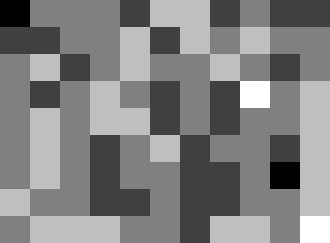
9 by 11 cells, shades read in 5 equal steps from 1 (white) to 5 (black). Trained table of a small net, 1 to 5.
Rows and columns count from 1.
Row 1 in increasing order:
2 2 3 3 3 3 4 4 4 4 5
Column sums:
29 24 27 27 26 28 29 30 23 32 21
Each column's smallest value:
2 2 2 2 2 2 2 2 1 3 1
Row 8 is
2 3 3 4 4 3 4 4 3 3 2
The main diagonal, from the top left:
5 4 4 2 2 2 4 4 2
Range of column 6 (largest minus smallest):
2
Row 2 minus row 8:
2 1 0 -1 -2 1 -2 -1 -1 0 1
